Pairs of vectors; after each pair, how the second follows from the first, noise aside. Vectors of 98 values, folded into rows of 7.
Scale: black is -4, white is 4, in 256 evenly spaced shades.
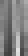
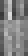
wrapped around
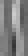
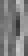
wrapped around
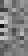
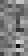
wrapped around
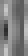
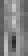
wrapped around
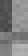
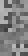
sign-scrambled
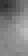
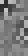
sign-scrambled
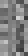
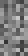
sign-scrambled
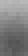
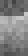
wrapped around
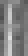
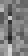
sign-scrambled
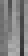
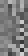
sign-scrambled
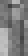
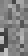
sign-scrambled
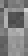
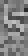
sign-scrambled
